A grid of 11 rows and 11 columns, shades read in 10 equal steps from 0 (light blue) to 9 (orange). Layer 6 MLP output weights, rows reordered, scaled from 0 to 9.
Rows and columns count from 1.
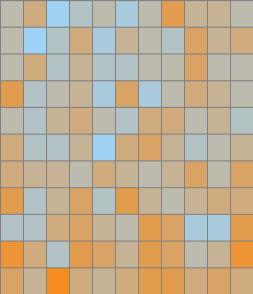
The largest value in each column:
8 5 9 7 6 7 7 7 6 6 8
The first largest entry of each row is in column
8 9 9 1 4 7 9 1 7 1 3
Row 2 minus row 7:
-2 -4 -2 2 -4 0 0 -2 0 1 -1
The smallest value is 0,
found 3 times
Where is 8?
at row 10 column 1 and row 10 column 11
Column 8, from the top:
7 2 3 3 5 4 4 3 6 6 7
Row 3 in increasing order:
2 2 2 3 3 3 3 3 4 5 6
